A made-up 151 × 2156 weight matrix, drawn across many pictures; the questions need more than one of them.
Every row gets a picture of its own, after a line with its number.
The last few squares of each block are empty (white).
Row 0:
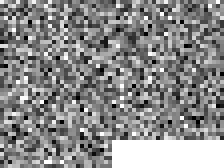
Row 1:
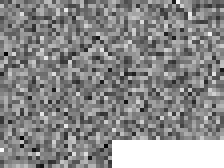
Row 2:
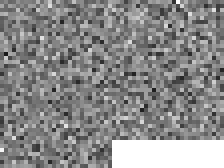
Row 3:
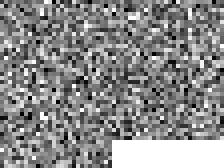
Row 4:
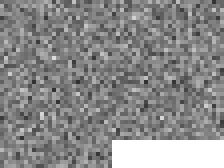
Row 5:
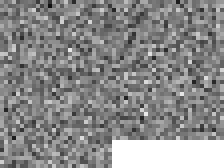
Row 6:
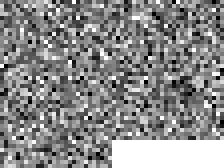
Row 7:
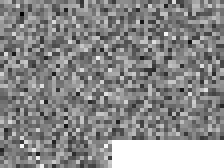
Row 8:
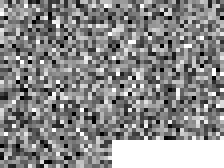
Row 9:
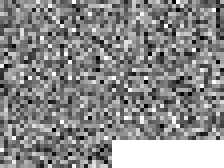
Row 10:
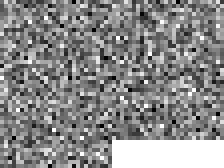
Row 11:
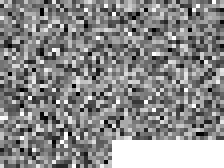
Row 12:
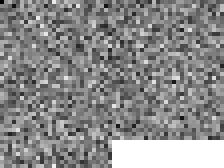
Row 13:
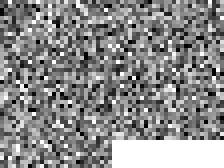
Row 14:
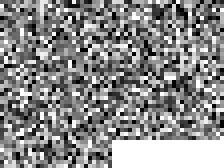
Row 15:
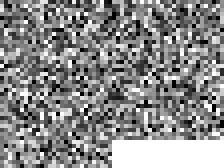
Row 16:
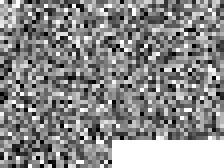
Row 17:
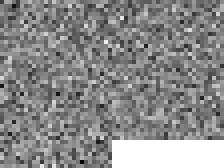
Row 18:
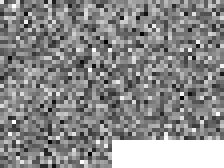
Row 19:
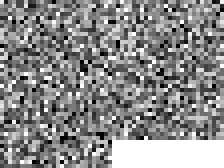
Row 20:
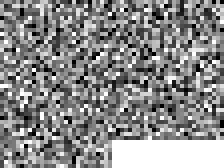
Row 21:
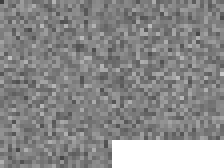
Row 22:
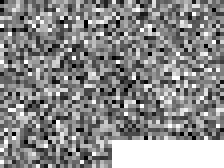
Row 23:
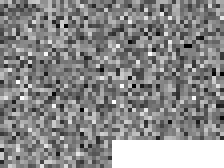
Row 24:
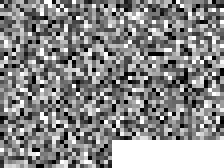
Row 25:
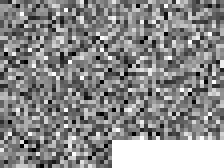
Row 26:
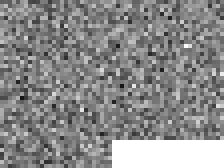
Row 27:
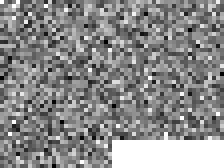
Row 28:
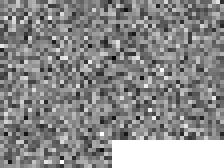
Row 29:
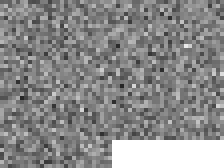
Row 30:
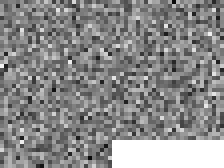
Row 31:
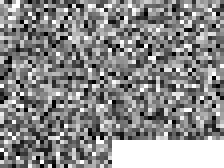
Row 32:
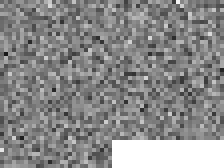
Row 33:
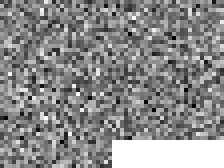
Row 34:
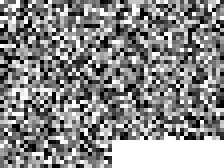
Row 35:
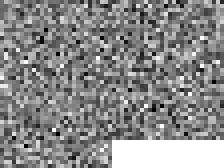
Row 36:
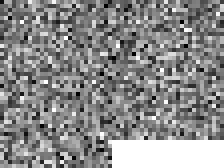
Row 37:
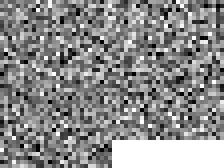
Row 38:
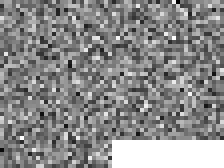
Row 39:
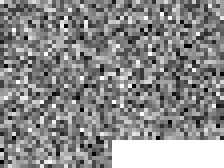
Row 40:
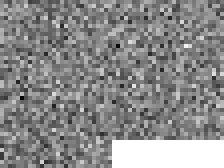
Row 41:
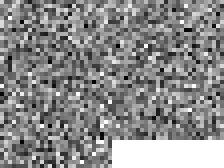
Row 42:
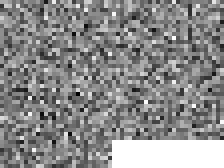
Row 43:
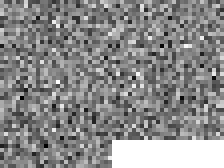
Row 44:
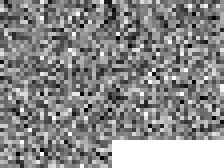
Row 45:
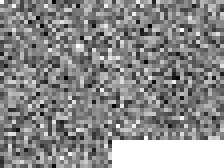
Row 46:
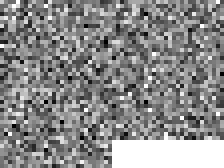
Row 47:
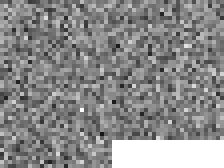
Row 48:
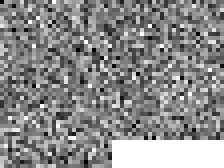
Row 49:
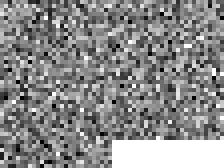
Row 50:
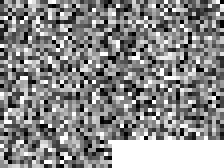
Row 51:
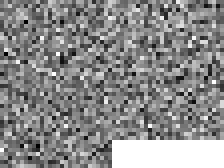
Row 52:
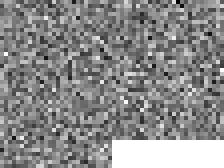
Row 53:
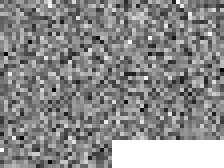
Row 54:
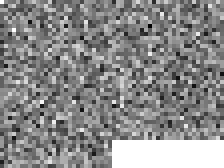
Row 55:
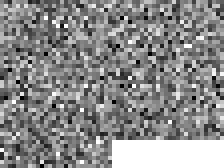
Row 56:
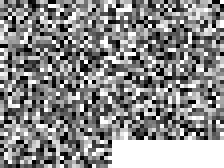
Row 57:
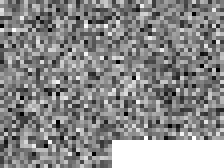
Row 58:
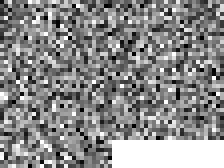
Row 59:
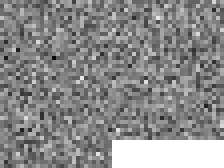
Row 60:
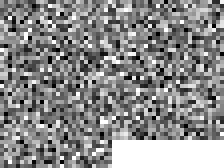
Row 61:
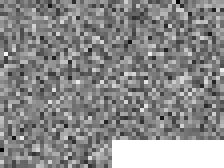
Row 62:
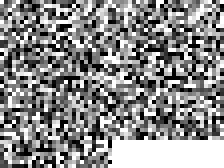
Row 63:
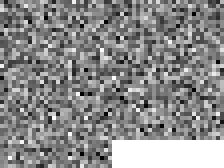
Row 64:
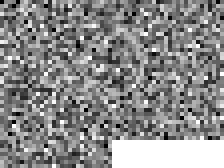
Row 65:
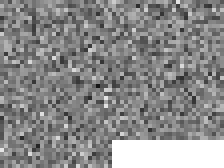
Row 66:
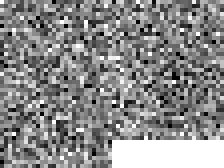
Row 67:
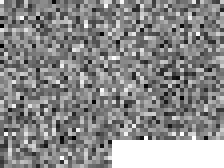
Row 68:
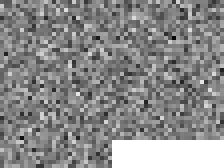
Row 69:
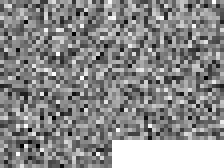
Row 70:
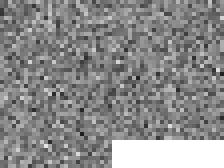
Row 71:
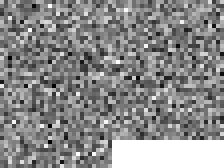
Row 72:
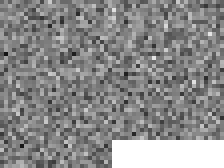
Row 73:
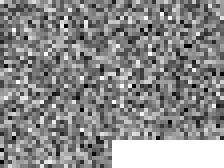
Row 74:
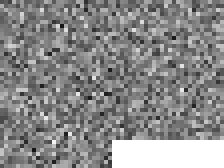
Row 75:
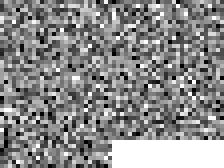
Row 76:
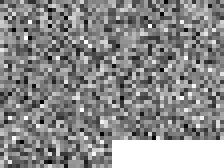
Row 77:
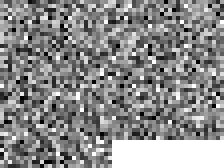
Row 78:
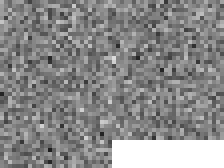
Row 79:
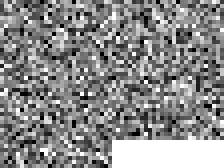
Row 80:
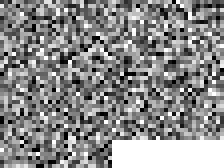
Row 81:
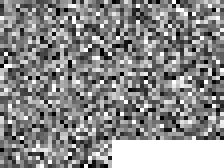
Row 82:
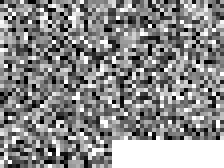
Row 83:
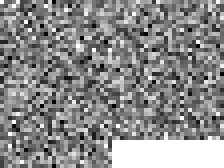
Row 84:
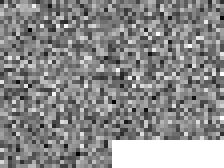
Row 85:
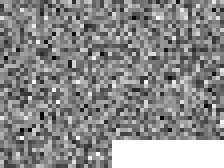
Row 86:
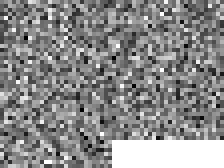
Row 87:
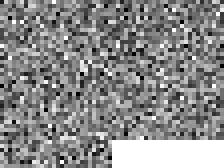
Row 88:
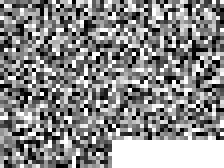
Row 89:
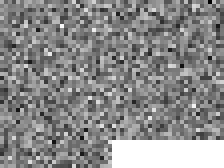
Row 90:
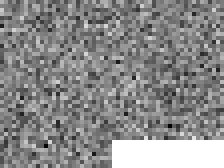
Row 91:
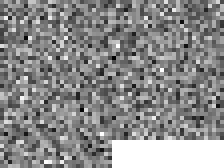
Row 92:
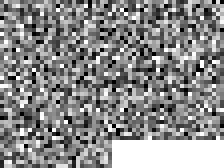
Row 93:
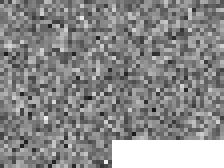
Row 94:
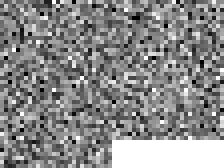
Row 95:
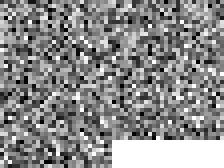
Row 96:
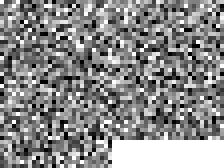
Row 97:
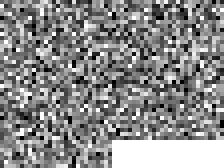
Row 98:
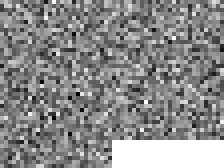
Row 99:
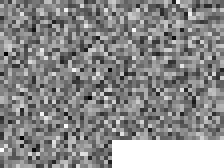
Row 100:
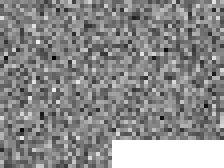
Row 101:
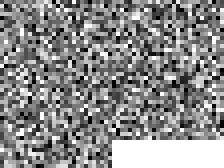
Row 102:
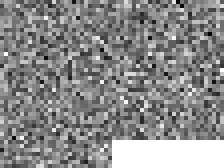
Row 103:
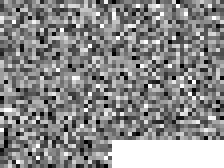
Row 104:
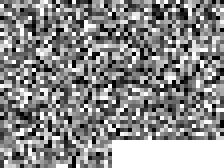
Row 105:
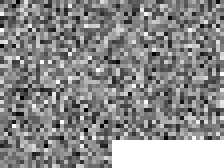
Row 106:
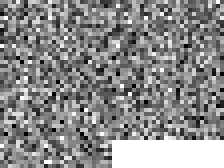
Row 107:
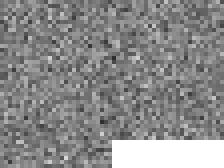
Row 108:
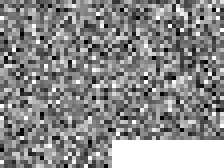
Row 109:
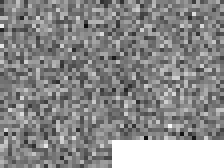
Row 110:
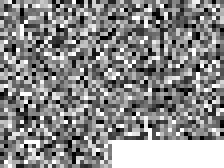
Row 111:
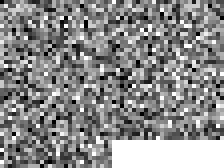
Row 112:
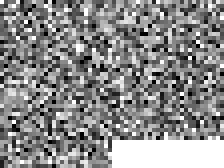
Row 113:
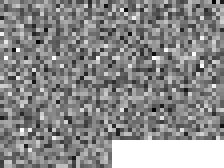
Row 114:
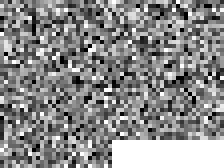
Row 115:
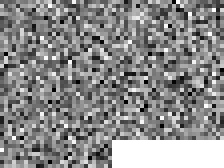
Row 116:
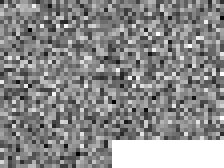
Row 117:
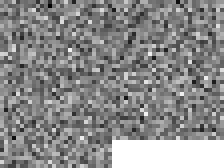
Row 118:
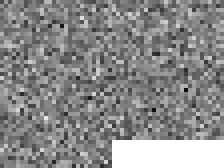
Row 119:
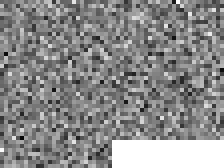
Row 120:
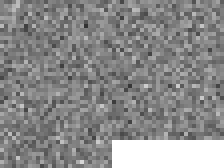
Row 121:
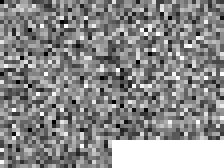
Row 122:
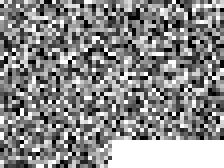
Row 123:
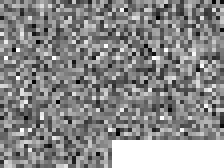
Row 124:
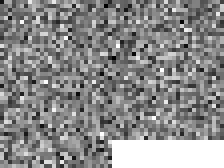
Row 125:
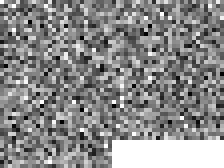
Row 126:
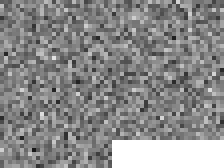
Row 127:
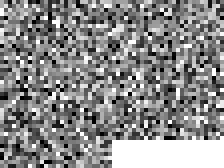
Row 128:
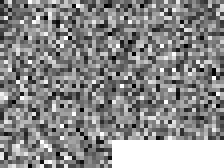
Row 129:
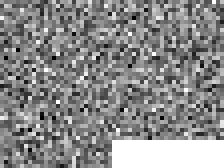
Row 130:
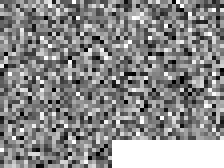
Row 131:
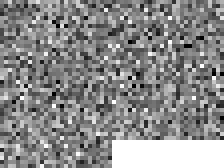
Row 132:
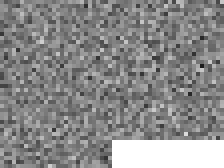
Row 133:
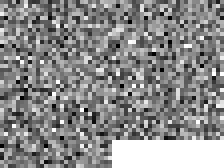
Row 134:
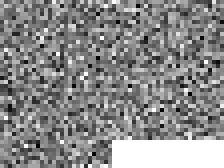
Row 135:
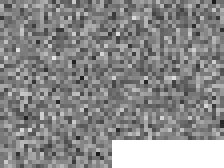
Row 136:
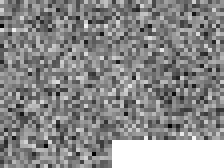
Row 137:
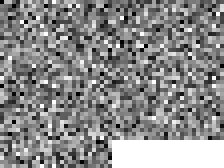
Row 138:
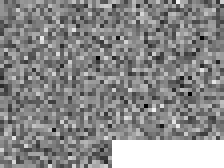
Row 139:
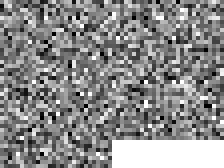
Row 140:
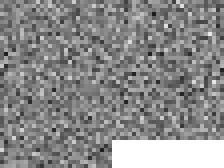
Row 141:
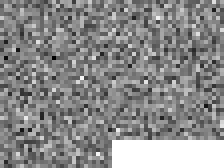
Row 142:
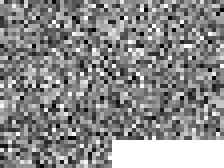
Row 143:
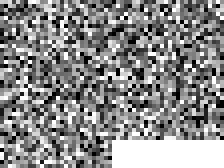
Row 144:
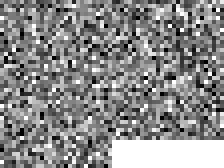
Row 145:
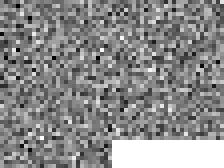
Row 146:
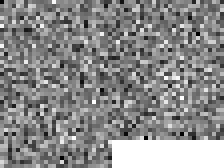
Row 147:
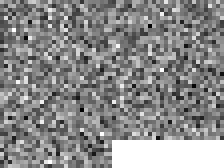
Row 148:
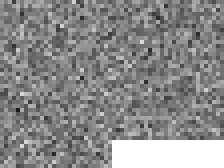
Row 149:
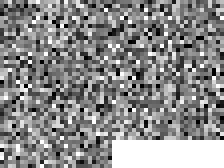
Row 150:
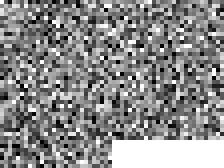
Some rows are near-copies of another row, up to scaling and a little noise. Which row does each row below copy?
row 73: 39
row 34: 46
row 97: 104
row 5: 117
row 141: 59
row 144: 108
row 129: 88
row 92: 113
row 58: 128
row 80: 1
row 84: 116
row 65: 114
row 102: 52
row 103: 75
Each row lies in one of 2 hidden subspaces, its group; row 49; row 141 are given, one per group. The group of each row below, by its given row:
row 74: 141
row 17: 49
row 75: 141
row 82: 49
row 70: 49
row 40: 49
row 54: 49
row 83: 49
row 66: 49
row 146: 49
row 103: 141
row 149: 49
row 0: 49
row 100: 141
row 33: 141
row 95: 49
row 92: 141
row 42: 141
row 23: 49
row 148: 141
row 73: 49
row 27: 49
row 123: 141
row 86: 49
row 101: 141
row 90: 49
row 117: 141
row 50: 49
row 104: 141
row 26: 49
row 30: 141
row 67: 49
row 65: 141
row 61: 141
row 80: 141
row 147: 49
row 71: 49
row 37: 141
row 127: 49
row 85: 141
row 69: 141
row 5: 141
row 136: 49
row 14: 141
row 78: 49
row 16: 49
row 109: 49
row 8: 49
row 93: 141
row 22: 49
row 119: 141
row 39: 49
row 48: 49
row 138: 141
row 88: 141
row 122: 141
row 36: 49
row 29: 49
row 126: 141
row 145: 141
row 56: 49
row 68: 141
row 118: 141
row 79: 141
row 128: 49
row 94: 141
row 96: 49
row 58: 49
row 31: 49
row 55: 49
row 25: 141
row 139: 141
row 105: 49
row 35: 141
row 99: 141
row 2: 141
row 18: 49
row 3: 141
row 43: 49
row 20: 141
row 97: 141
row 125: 49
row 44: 141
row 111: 49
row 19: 49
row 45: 49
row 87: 49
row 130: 141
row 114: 141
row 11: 141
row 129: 141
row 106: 49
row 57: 49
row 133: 49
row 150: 49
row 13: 49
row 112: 49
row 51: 141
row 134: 141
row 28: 49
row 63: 141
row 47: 49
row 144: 141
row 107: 49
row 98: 141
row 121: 49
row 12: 49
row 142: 49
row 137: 49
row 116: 49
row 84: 49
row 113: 141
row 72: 141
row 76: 49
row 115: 141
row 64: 49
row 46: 49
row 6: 141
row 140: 141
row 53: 141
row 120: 49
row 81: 141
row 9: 141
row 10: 141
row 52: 141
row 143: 49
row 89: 141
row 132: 141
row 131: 49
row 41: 49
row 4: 141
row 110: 141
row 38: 141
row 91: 49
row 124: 49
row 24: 141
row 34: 49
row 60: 49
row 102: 141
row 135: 141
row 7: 141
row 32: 141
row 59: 141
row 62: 49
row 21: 49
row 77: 49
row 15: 141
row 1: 141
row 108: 141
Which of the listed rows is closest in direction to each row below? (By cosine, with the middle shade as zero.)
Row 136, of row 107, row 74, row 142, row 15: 142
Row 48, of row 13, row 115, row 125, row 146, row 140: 146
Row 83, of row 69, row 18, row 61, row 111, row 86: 18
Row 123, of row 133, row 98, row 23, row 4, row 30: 4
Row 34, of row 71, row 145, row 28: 28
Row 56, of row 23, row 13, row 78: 78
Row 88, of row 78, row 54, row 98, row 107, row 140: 98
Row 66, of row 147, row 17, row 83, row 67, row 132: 67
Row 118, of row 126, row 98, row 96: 126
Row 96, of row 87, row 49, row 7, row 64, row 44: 49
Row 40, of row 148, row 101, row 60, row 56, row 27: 56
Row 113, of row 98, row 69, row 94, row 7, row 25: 7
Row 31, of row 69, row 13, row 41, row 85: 41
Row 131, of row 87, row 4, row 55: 87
